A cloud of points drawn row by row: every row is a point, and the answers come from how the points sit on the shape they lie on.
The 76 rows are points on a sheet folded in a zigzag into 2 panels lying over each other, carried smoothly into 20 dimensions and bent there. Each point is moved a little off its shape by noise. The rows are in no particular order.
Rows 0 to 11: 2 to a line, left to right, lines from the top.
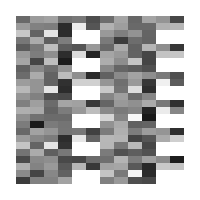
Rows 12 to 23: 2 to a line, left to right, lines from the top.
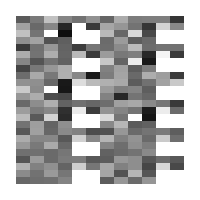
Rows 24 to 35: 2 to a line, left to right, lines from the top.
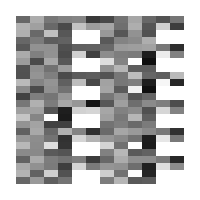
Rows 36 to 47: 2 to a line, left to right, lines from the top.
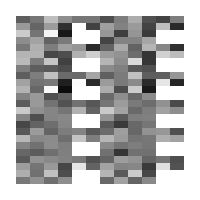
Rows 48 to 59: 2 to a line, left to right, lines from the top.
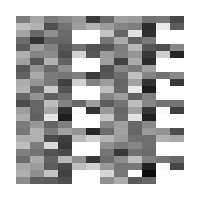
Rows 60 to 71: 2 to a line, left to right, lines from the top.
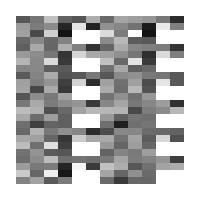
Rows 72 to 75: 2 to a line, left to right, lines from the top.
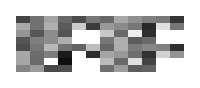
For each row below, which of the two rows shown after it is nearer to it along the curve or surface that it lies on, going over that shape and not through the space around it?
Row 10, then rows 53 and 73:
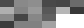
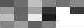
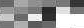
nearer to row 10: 73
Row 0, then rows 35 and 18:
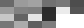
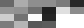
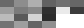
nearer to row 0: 18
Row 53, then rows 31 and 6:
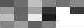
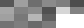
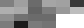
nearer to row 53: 31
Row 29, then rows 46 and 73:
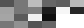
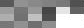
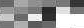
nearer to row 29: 73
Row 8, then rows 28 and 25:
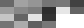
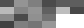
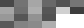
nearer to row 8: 28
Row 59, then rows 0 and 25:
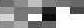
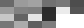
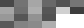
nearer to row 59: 0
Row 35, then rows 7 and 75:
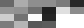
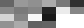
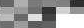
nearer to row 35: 75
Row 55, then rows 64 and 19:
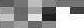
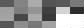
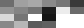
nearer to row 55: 19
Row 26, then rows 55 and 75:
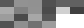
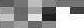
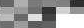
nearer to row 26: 75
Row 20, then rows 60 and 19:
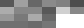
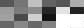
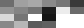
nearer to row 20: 19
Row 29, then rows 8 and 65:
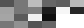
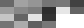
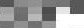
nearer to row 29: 8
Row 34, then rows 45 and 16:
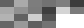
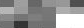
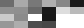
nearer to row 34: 16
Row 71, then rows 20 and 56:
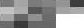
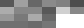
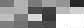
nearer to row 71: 56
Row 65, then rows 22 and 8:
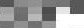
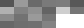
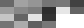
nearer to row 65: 22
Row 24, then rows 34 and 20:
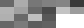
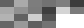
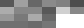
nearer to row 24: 34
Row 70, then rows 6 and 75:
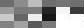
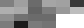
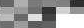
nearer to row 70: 75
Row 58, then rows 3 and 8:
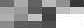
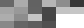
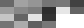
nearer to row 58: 3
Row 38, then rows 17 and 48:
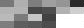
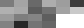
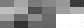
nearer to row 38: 48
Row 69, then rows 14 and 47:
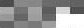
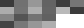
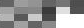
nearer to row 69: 14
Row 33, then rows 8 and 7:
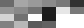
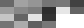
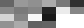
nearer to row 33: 8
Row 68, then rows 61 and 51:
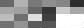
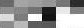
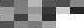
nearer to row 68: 61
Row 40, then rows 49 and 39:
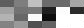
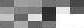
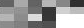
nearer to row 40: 49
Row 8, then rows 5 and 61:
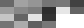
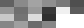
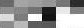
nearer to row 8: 61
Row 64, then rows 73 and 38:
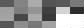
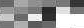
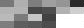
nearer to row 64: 73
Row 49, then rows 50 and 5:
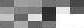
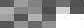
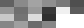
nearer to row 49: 50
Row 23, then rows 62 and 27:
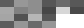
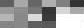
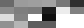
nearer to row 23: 27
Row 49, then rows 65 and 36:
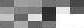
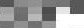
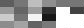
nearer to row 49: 36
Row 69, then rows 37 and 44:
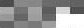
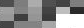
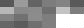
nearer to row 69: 44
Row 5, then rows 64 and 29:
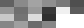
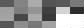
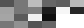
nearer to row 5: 29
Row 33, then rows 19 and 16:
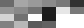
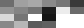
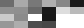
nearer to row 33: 19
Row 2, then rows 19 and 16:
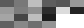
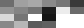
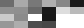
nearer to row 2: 19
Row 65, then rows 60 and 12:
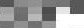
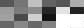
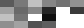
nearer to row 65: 12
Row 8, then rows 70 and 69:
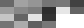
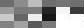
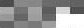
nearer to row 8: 70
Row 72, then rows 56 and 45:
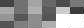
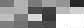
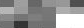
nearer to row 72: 45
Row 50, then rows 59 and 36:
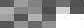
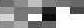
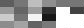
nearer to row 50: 59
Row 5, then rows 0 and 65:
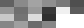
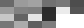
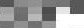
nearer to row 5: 65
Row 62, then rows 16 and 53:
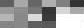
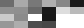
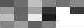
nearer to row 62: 16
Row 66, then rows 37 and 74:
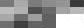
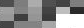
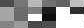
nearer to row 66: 37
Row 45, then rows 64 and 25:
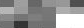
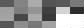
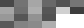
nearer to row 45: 25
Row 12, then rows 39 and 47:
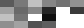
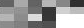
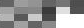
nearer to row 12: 47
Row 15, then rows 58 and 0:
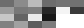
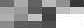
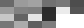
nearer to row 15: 0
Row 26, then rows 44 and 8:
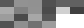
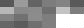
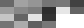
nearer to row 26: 8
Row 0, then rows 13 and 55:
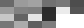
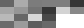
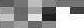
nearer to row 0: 13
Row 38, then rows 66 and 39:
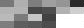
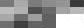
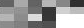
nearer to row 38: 66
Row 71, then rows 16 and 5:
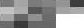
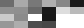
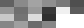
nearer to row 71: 16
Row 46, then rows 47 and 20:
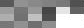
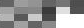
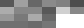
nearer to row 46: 20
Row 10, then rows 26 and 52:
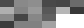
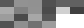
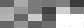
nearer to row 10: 26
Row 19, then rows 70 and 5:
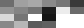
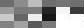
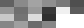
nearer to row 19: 70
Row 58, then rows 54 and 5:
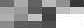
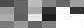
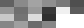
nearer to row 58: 5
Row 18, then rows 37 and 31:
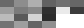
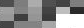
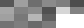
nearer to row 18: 37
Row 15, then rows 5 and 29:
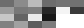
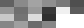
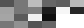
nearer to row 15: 29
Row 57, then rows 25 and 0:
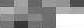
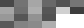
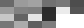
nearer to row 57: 25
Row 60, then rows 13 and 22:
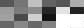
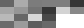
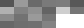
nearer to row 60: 13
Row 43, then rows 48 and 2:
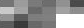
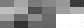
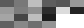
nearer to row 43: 48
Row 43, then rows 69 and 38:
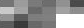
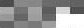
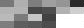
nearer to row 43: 38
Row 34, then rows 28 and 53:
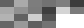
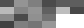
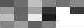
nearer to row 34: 28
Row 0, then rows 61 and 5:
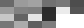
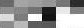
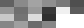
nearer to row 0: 61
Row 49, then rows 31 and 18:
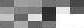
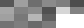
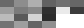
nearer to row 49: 18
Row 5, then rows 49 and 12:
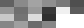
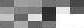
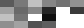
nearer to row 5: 12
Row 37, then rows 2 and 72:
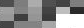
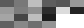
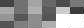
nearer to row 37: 2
